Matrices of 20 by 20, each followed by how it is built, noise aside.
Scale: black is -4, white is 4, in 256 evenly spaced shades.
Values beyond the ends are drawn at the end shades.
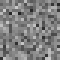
noise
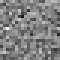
noise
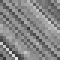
Toeplitz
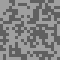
noise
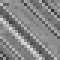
Toeplitz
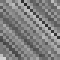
Toeplitz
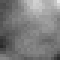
smooth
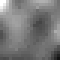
smooth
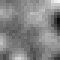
smooth
